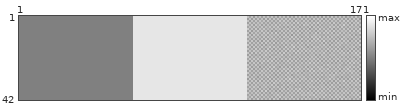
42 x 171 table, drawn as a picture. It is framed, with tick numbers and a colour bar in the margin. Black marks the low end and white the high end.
It is made of 1 by 3 panels. Panel 1,1: middling, flat. Panel 1,2: very high, flat. Panel 1,3: high, checkered.
